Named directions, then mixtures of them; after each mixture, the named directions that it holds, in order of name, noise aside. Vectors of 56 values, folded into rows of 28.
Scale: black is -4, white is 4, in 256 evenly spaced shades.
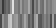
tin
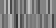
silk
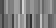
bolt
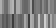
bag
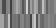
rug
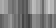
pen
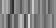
bag, tin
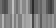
bolt, pen, tin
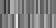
bag, silk, tin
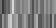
tin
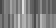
bolt, pen, rug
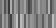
silk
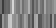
tin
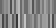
bag, bolt, silk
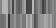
rug, silk, tin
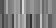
bolt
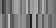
bolt, rug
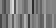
bag, tin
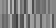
bag, silk
